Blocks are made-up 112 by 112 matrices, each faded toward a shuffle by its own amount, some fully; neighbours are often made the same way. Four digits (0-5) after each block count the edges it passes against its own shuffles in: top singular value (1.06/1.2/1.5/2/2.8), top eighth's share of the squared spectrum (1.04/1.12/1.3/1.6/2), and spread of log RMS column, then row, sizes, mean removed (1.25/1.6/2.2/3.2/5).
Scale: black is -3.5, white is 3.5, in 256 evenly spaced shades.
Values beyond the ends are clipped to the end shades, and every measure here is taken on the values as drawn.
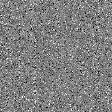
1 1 2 0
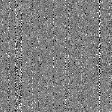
3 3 4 0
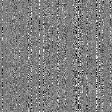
2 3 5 0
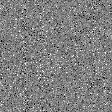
1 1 2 0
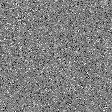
0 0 0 0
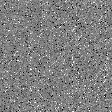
1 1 2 0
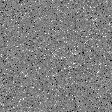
0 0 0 0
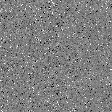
0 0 1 0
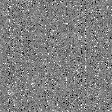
2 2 3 0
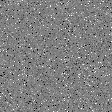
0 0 0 0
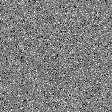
3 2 0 0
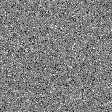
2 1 0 0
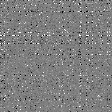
2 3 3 3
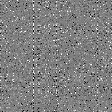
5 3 2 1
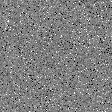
0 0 0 0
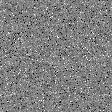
0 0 0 0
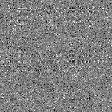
4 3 1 2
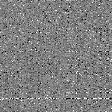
4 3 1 2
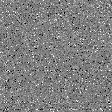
3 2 0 1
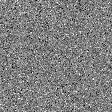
0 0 0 0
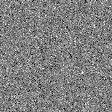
0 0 0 0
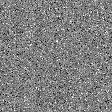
1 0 0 0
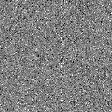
3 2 2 0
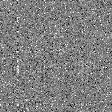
3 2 1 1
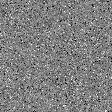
1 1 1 0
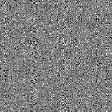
4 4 3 2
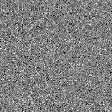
3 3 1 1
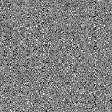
4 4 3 1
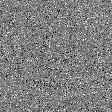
2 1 0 0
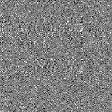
4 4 2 3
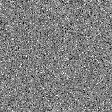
3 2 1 0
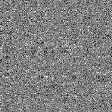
4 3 2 2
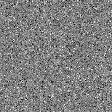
3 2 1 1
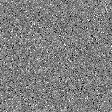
3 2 1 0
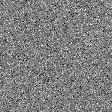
2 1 0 0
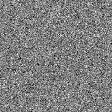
3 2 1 1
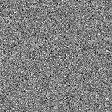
3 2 0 0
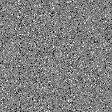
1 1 2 0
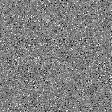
3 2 0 1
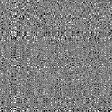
5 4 3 3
